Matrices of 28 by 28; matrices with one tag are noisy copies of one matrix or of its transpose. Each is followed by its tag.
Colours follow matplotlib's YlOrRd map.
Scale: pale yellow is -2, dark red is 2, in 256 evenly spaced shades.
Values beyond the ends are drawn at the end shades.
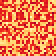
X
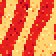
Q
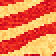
Q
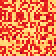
X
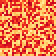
X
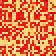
X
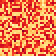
X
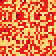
X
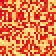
X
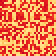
X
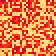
X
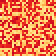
X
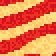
Q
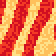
Q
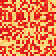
X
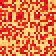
X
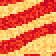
Q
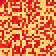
X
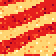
Q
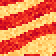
Q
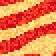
Q
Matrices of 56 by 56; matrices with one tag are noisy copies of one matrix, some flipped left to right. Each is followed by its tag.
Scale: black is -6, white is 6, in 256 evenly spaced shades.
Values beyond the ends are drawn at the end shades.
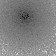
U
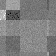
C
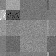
C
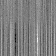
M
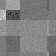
C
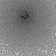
U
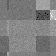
C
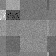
C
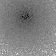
U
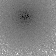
U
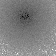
U
